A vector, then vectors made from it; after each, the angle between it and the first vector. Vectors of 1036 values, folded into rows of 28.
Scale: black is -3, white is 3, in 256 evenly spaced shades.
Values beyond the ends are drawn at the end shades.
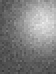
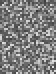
orthogonal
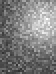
nearly parallel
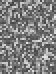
orthogonal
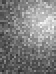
nearly parallel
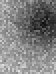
nearly opposite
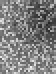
partly opposed
